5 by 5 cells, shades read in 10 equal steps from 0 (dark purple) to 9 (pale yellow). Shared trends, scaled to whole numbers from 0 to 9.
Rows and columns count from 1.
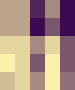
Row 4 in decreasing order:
9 9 8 3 3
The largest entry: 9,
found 3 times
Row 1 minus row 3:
-2 -2 -4 -3 -3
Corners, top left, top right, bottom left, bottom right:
6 0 7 4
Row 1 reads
6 6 1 5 0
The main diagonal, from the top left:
6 6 5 9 4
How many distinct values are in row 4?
3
